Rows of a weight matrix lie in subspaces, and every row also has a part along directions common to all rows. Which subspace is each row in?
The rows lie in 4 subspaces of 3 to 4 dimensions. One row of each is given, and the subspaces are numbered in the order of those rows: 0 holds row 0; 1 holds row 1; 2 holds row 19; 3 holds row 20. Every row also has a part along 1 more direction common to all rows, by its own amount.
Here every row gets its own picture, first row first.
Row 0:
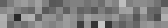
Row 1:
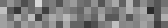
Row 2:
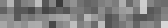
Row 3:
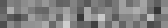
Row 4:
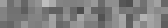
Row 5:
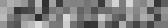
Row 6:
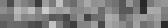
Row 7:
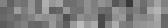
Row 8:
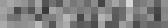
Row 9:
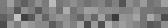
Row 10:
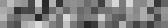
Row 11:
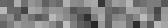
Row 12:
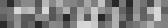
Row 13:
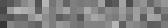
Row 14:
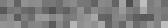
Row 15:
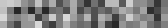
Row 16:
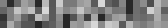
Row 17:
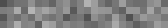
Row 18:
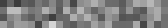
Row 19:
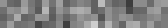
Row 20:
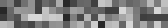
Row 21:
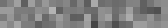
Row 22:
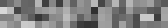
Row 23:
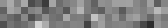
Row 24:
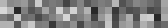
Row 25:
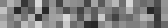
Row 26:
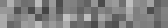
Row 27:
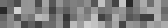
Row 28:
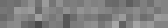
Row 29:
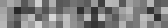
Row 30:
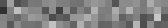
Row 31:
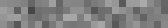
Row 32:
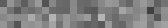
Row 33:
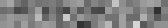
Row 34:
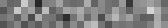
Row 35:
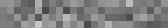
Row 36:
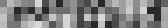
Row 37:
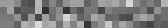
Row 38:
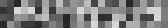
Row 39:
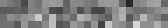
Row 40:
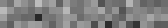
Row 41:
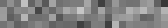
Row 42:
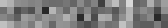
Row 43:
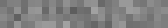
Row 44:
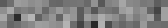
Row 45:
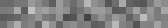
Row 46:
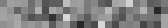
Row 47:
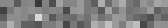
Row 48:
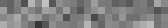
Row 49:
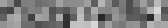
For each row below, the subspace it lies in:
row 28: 1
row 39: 3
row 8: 3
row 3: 0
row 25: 1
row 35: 1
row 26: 2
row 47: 3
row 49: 0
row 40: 3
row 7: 3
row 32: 3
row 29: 3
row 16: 2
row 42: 3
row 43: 2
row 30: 2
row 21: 1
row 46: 3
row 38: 1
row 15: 2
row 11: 2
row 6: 0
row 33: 3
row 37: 1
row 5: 1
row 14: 0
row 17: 2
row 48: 1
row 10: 1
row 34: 1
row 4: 3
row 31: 2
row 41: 1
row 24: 2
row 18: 2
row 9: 0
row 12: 3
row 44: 0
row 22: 2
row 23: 1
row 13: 0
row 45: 2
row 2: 0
